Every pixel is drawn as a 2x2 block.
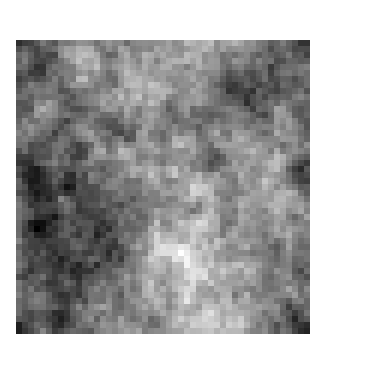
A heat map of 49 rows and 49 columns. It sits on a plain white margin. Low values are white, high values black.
Odd rows or columns: none. Stripes: none. Ninth with the lowest average: bottom middle. Histogram: bell-shaped. Average level on the scale: 50%.
